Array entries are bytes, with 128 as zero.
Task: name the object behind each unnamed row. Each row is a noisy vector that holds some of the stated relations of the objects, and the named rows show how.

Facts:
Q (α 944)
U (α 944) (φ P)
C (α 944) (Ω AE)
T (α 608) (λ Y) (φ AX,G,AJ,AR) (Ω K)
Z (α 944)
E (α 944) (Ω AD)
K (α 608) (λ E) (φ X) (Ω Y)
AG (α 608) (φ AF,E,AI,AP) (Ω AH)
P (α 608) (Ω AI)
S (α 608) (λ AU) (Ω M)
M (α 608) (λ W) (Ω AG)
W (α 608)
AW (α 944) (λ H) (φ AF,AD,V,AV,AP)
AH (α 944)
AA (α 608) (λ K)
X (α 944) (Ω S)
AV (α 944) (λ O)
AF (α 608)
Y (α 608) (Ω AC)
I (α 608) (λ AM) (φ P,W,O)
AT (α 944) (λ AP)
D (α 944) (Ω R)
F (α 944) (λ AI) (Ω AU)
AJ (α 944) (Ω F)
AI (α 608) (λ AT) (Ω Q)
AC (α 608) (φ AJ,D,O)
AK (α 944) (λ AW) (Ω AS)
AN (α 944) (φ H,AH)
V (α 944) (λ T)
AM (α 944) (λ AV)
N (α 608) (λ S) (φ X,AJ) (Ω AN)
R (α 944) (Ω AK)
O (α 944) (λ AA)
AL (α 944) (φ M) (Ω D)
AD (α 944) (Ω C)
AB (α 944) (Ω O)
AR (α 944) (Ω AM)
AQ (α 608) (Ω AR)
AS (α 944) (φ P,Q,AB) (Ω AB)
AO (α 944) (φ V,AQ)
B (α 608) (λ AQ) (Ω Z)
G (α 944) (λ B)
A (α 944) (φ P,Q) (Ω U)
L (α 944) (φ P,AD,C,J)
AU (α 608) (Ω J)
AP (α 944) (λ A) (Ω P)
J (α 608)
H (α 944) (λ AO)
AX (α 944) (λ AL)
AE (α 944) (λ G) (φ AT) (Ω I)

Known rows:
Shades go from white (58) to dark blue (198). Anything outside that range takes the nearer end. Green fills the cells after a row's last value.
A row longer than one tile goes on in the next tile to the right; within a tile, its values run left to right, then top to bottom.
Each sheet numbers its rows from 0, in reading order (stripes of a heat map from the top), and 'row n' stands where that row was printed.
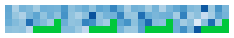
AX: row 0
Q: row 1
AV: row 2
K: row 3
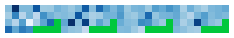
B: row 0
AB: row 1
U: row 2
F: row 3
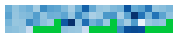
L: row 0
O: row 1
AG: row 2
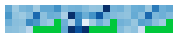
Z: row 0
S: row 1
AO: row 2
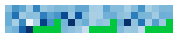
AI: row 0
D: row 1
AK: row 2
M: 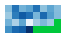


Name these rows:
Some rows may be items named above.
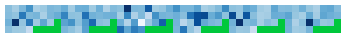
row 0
AK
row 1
AV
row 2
B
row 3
AH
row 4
D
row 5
AP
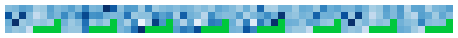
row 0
AL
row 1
X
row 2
AI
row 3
N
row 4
I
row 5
AO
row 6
AL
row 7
V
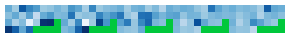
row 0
T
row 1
AI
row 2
AM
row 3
A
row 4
AJ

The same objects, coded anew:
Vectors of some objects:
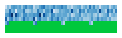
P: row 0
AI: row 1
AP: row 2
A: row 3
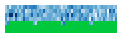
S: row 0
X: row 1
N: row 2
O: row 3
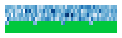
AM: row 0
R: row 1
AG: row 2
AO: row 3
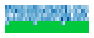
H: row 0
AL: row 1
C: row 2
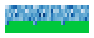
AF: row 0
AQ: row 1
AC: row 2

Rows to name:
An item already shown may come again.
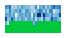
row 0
AE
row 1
M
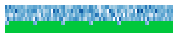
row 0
AO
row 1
O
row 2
D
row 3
E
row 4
AM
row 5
AO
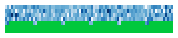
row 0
K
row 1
AH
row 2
AV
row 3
AK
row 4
F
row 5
I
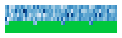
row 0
AK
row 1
AT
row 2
T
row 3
B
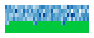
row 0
A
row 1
B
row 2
AA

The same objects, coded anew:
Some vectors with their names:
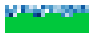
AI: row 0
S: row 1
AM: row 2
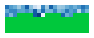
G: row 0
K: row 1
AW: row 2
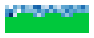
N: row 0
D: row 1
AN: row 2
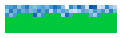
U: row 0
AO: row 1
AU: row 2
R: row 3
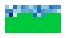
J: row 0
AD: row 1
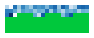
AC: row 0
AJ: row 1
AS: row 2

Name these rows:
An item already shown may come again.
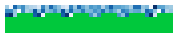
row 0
S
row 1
K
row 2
K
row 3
O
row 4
A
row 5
M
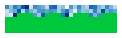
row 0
F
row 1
AP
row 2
N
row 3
AL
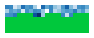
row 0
AK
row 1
S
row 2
E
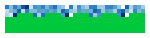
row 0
F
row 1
X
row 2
AA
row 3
AE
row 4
I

